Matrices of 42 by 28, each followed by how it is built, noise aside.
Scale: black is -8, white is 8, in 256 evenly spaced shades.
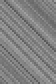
Toeplitz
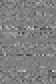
uneven rows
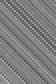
Toeplitz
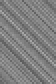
Toeplitz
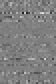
uneven rows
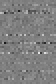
uneven rows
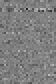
uneven rows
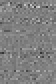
uneven rows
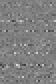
uneven rows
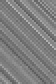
Toeplitz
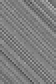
Toeplitz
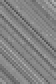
Toeplitz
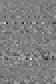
uneven rows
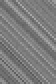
Toeplitz
